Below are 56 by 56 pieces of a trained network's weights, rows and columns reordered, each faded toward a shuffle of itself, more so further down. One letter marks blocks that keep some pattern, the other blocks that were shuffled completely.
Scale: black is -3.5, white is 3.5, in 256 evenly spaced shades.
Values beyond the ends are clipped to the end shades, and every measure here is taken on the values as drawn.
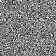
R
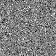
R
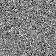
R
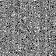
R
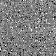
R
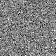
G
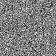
G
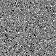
G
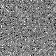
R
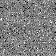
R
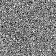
G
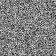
G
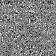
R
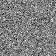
G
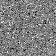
G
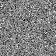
G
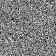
R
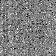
R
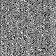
R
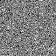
R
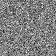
G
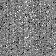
R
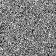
G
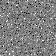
G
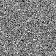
R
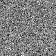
G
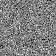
G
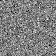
G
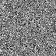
G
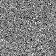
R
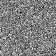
G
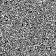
R
